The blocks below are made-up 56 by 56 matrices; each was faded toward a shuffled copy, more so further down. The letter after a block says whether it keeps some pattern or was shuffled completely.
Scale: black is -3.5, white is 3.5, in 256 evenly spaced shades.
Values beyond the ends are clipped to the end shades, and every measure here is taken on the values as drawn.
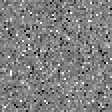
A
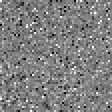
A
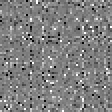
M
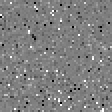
A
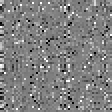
M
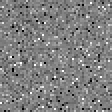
A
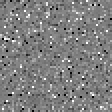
A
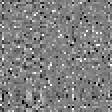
M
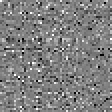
M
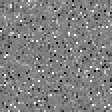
A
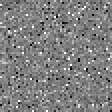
A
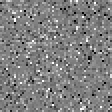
A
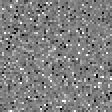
A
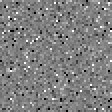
A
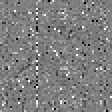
M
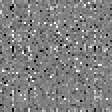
M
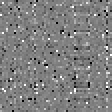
M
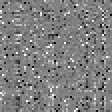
M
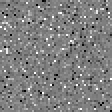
A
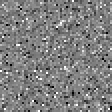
A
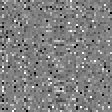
M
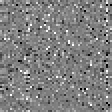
M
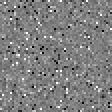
A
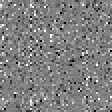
M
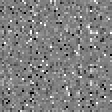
M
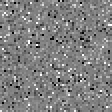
A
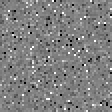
A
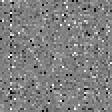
M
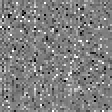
M
